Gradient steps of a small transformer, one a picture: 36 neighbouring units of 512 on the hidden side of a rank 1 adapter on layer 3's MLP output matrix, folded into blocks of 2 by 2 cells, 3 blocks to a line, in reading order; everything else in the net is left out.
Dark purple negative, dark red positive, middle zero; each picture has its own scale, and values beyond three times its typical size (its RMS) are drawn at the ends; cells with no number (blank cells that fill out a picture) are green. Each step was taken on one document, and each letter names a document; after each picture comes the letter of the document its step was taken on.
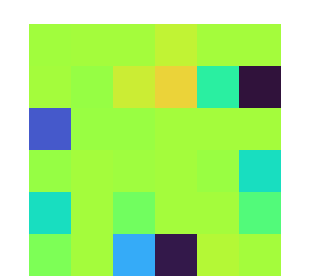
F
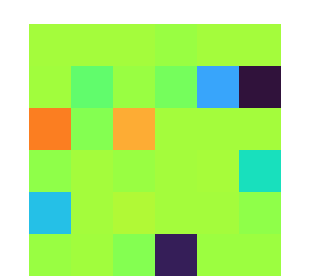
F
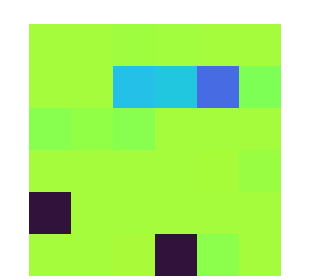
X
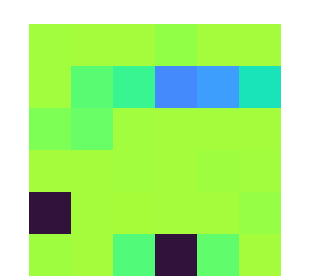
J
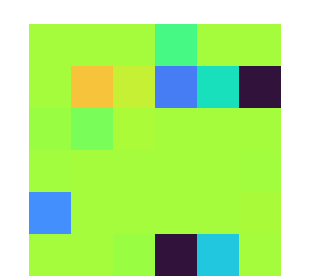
J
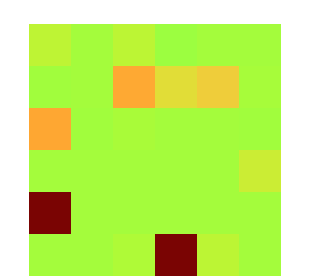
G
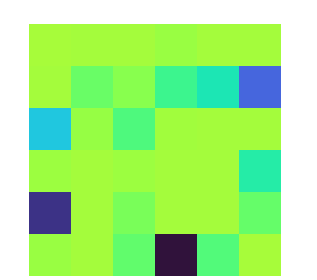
F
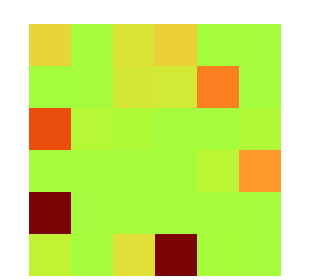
G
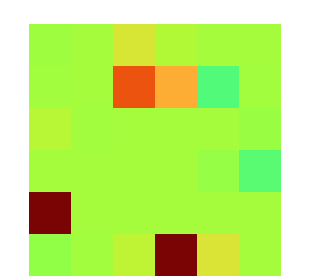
G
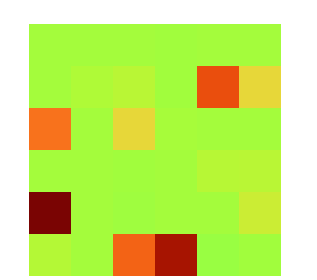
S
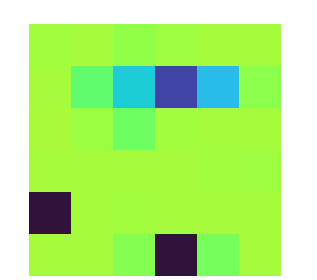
X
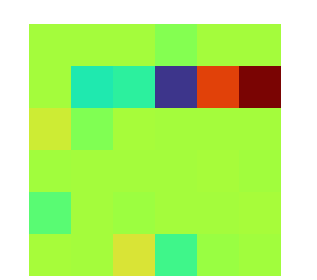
J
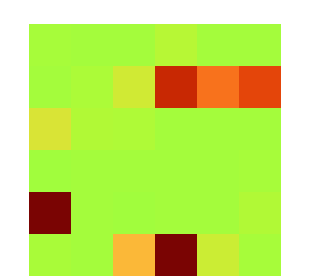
J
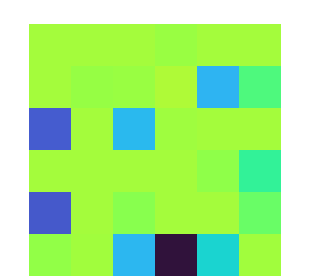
F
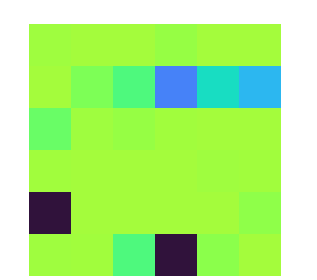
J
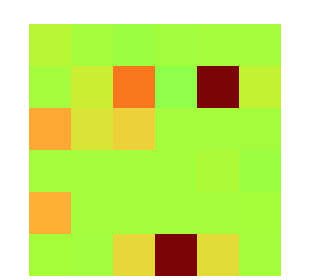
X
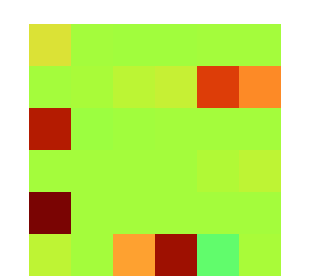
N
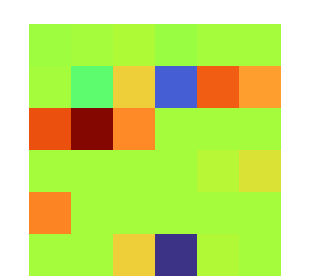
X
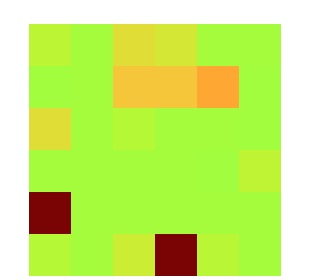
G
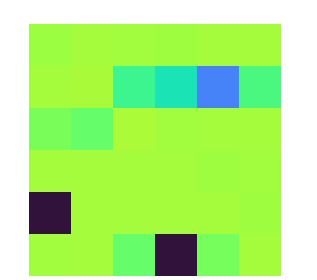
X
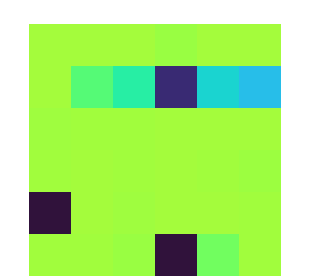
J
